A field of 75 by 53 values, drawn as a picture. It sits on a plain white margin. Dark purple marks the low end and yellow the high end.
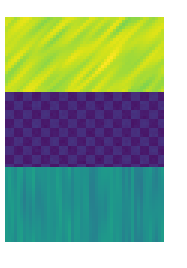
The table splits into 3 rows of 1 panel. Panel 1,1: very high, slanting up to the right, faint in contrast. Panel 2,1: very low, checkered, faint in contrast. Panel 3,1: middling, streaked downward, faint in contrast.
